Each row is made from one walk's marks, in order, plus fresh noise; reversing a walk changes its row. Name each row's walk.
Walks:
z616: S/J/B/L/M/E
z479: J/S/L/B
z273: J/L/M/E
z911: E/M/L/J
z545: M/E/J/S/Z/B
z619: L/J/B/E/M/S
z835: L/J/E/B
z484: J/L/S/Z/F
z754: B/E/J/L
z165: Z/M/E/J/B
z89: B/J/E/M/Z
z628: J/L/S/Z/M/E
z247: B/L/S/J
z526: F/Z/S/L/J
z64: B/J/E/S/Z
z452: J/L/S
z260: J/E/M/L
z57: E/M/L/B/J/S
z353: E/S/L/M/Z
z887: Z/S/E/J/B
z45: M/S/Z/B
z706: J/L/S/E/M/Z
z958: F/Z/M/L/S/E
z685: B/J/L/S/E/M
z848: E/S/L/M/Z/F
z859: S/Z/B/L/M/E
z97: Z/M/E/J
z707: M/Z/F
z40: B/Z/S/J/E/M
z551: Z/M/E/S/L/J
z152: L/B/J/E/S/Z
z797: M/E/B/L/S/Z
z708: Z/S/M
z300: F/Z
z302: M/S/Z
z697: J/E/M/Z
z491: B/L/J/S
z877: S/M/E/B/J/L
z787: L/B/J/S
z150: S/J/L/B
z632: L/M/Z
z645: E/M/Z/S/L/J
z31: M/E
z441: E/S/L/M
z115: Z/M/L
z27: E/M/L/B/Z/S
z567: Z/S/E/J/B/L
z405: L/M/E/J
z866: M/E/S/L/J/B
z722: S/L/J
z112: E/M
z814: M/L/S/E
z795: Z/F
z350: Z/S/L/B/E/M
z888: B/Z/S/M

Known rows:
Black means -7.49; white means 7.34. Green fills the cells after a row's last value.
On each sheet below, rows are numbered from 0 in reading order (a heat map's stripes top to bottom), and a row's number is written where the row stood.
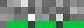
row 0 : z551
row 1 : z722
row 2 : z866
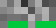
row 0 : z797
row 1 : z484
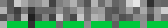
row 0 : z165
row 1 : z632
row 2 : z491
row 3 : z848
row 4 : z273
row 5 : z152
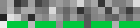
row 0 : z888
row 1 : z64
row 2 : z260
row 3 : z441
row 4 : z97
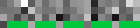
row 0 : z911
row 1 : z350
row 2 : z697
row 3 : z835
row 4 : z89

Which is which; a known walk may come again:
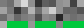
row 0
z97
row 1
z152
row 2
z112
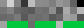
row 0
z707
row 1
z31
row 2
z45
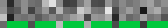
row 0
z835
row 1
z273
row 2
z887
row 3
z64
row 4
z353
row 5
z814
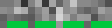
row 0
z797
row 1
z441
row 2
z877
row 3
z452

